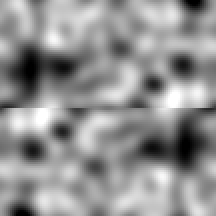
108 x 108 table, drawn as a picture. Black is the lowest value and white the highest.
A half turn leaves it unchanged. No overall slope runs across the table. Overall the values sit about 60% of the way up the scale.
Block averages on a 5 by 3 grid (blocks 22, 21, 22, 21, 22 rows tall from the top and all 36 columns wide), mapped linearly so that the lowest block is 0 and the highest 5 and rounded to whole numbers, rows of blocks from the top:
554 | 033 | 444 | 330 | 455
